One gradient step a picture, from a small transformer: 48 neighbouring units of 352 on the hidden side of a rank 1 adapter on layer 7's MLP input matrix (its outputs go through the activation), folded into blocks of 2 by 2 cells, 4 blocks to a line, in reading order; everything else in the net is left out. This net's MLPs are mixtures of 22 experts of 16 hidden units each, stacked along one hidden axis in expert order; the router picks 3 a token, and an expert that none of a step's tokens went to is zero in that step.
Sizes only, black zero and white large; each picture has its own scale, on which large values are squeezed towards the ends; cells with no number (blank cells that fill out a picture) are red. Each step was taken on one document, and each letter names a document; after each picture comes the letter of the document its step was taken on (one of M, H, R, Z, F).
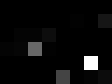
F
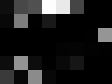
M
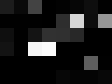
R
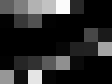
M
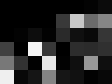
R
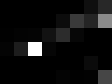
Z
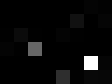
F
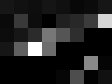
R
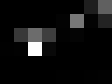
Z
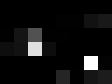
F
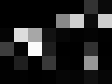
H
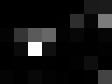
Z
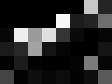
H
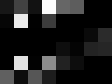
M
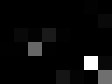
F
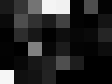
M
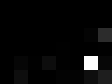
F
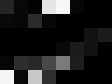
M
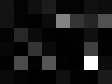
H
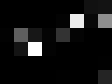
Z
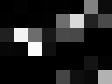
H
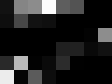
M
